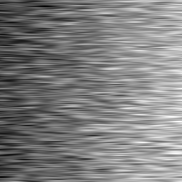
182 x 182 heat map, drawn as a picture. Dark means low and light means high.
The field climbs toward the right. On average the colour sits 50% of the way up the scale. Streaks run across, left to right.
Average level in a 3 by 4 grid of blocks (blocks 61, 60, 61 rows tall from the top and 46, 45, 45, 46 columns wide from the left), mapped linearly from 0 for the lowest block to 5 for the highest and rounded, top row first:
0 2 3 5 / 0 2 3 5 / 0 2 4 5
